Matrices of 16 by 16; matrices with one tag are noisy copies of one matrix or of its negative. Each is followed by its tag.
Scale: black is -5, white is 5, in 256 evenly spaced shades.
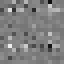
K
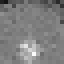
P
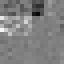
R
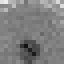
P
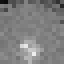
P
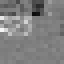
R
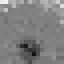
P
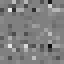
K
